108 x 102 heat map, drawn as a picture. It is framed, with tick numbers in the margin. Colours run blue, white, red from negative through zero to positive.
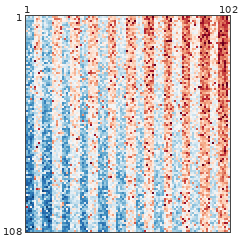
The top right is the ninth with the highest average. The histogram is bell-shaped. The ninth with the lowest average is the bottom left. The field climbs toward the top right. Upright stripes repeat 11 times across the table.
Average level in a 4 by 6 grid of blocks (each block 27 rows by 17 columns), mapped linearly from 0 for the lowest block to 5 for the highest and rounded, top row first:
2 3 3 4 4 5 | 1 2 2 3 4 4 | 1 1 2 2 3 4 | 0 1 1 2 2 3
